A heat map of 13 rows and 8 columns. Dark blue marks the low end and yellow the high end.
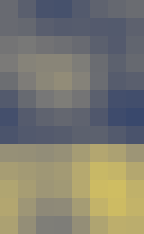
Ninth with the highest average: bottom right. Average level on the scale: 50%. Seam: horizontal, 60% of the way down, the bottom part higher.
